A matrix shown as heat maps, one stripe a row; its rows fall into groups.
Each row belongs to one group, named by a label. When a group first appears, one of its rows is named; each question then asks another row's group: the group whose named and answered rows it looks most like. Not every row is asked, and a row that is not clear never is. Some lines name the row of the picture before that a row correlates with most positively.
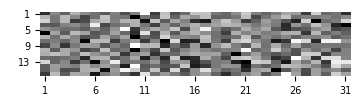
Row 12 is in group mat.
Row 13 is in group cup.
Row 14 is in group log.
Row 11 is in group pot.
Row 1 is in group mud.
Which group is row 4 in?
mud
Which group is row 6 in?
mud
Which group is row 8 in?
mat
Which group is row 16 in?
mud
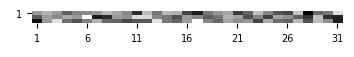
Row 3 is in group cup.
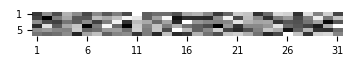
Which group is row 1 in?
mud
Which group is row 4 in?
mud
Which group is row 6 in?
mat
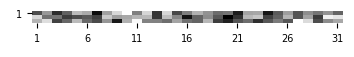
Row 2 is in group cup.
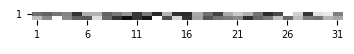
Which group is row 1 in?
mat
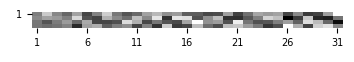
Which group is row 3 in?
mud
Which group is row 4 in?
mat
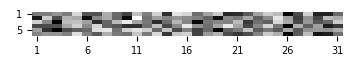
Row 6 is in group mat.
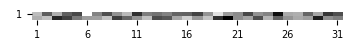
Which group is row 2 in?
pot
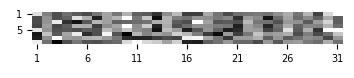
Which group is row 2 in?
log
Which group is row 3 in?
cup
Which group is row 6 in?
mud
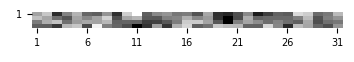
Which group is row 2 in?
pot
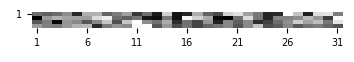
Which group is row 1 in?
mat
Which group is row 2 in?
pot
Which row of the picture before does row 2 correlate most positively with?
3
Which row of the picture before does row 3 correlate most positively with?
1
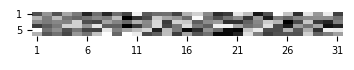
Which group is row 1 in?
mud
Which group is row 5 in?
cup
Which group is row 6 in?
pot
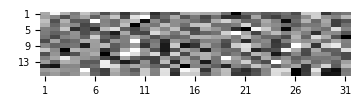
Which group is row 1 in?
pot
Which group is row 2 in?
pot
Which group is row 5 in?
cup
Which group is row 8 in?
log
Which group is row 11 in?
log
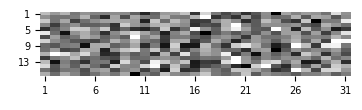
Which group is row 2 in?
mud
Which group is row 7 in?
log
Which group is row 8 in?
cup
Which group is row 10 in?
log
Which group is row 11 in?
pot
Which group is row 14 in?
cup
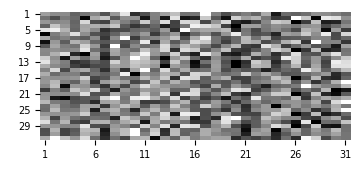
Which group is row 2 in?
mat
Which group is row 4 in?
pot
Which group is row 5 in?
pot
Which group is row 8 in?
mud
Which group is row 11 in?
cup
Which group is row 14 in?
cup
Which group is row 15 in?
pot
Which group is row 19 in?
pot
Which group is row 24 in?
log
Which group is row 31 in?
log
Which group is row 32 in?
pot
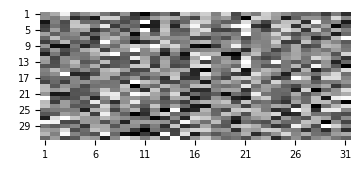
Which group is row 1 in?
pot
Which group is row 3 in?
mud
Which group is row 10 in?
log
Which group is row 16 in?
cup
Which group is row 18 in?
log
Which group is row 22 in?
cup
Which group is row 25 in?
mat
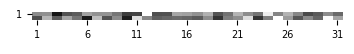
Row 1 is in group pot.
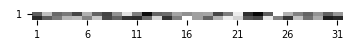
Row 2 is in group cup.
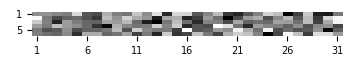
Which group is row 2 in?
cup
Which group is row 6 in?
mat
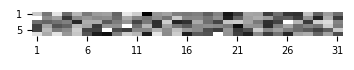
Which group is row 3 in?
mat
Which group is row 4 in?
log
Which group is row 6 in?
pot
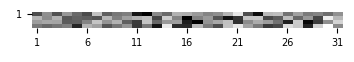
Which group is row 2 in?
cup
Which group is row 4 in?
mat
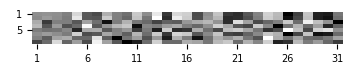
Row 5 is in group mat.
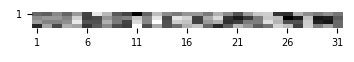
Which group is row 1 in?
cup
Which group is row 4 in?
mud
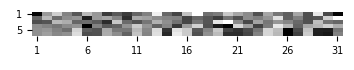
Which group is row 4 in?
mud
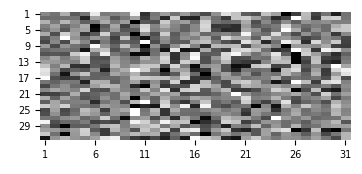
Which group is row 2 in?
mat
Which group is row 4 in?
mud
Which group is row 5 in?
mud
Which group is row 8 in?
mud
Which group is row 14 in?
cup
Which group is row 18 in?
mat
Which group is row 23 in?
mud
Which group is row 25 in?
log
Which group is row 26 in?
log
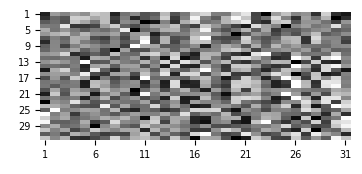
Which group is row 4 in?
cup
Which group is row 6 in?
pot
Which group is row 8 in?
mud
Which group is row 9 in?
log
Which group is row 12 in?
mat
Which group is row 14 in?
mat
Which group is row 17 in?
mud
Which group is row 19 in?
mat
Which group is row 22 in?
mat
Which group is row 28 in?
cup
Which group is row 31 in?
mud
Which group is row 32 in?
cup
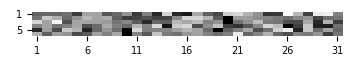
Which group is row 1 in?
mat
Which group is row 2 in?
pot
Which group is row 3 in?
pot
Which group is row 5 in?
mud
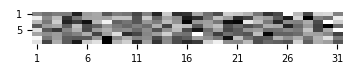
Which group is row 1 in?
mat
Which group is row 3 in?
cup
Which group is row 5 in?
cup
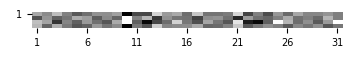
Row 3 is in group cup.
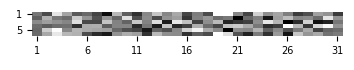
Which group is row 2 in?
log
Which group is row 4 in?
mat
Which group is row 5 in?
pot
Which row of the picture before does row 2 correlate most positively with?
2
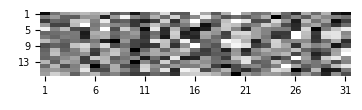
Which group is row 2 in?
log
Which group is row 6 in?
mat
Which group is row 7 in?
mat
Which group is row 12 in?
mat
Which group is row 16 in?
pot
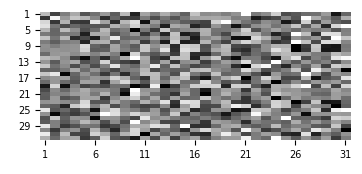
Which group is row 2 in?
pot
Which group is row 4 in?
cup
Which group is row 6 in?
mat
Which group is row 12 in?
cup
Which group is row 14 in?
cup
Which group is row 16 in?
pot
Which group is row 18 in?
log
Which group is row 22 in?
log
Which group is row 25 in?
cup
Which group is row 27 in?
mud
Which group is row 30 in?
mud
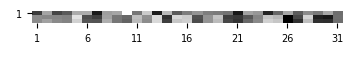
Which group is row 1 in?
log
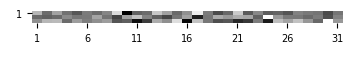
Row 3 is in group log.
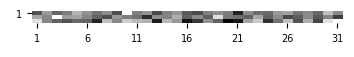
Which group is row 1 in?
log
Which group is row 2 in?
pot
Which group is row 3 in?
cup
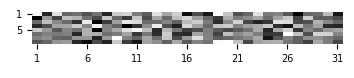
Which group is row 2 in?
mud
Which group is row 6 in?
mat
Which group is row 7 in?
log
